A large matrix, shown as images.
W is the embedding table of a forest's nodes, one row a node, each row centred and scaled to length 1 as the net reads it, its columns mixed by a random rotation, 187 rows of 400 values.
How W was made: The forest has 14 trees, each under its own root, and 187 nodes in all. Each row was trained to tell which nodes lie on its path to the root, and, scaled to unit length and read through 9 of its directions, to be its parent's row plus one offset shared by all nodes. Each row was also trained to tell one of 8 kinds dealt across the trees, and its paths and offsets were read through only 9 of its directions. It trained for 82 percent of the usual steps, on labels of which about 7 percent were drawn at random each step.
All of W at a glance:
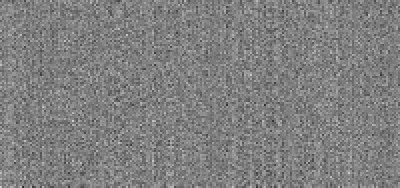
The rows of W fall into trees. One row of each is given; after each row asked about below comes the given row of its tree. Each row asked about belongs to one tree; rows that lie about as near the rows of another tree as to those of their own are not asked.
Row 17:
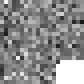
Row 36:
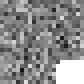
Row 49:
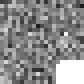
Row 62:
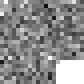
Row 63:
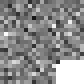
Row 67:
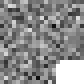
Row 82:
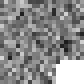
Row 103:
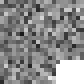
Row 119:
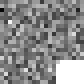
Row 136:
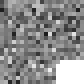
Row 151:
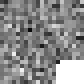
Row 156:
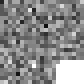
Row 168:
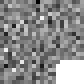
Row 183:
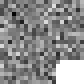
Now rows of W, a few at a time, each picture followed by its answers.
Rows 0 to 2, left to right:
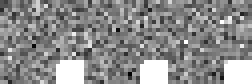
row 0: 63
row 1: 183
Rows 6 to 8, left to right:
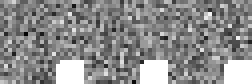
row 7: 151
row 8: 119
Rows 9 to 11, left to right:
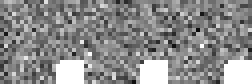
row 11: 156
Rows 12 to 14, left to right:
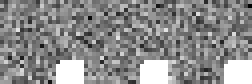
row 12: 151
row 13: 156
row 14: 49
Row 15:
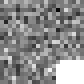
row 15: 67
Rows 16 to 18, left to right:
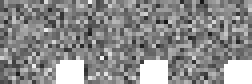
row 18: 17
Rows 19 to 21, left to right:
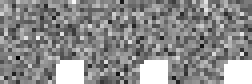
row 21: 63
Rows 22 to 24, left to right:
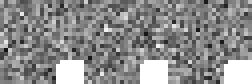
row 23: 119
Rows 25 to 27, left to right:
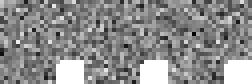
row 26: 151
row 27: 136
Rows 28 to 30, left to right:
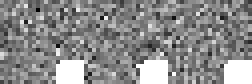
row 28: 168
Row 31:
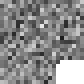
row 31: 82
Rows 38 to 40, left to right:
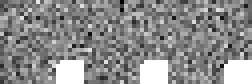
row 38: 103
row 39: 168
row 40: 183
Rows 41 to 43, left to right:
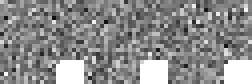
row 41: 119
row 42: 119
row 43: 168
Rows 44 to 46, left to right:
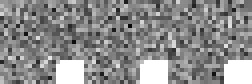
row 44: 136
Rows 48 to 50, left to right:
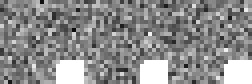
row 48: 36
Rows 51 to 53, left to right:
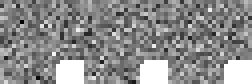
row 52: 156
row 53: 82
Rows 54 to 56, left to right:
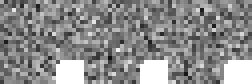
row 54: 103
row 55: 119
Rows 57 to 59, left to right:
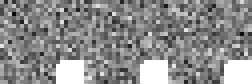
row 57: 183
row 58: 49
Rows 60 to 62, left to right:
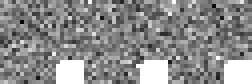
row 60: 156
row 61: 67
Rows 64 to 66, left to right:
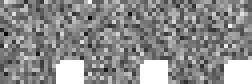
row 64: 168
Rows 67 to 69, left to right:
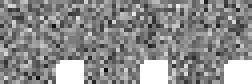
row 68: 36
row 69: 36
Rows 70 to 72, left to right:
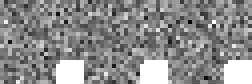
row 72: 156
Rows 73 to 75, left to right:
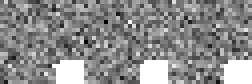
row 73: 168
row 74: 156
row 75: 156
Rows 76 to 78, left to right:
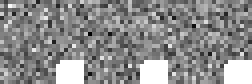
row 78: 183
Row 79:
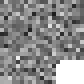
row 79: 156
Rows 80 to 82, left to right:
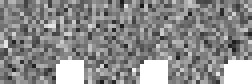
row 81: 82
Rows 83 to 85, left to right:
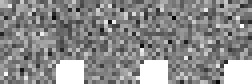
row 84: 168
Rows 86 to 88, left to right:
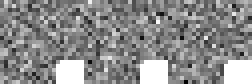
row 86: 67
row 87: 67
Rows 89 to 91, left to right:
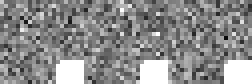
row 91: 49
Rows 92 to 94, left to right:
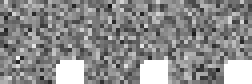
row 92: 156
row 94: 49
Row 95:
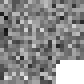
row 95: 17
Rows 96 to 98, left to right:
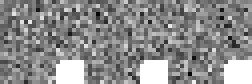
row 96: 168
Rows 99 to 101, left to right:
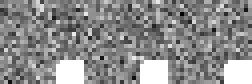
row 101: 183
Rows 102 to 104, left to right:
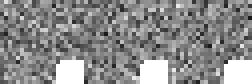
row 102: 17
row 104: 82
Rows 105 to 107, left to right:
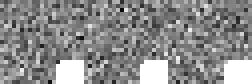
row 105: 151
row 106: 36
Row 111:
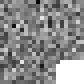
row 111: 168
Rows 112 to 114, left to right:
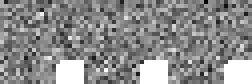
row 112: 119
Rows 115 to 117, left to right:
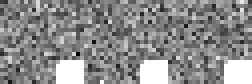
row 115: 63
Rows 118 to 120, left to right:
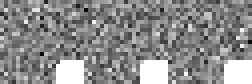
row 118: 183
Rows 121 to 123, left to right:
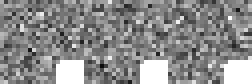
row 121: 119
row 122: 67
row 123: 119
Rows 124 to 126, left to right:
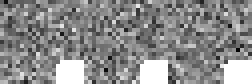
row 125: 36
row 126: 103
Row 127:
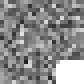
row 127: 62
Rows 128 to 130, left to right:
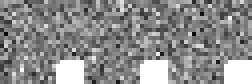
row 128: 168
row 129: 63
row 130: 136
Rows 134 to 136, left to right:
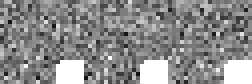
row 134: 17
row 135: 17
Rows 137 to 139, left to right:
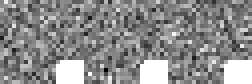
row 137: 67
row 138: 36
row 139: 119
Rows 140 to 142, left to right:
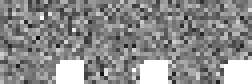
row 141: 17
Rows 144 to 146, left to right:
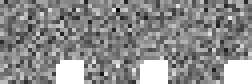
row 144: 151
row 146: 36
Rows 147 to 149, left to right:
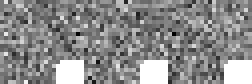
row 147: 62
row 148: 36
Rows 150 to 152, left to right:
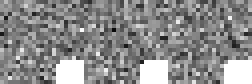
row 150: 156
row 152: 119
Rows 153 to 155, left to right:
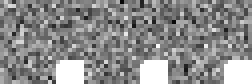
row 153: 62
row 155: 67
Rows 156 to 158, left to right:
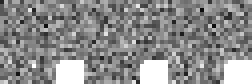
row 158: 156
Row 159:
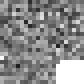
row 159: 67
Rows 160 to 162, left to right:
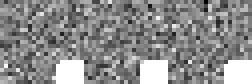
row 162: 168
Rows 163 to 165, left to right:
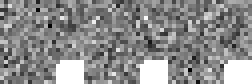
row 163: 36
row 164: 119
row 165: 36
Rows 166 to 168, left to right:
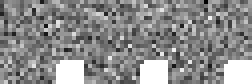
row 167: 17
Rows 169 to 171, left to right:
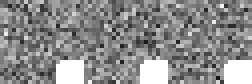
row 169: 63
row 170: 82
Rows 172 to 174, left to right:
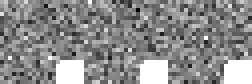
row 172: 62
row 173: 62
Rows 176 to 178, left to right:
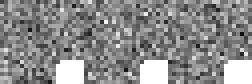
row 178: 168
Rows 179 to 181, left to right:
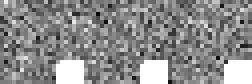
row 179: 67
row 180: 183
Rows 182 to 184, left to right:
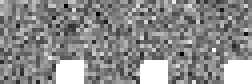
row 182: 36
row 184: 62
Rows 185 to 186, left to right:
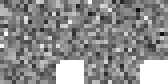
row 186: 62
